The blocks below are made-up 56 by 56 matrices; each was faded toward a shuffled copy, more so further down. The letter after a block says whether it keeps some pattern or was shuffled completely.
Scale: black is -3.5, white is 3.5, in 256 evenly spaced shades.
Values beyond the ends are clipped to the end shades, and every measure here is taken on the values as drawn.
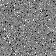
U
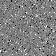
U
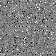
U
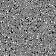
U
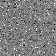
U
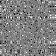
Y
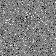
U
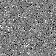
U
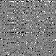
Y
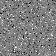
U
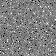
U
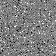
U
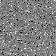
U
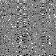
Y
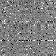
Y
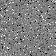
U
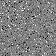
U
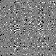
Y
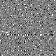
Y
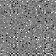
Y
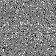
U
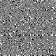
Y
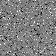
U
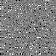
Y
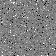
U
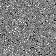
U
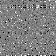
Y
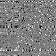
Y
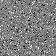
U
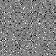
Y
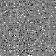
Y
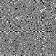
Y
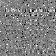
Y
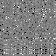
Y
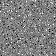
U
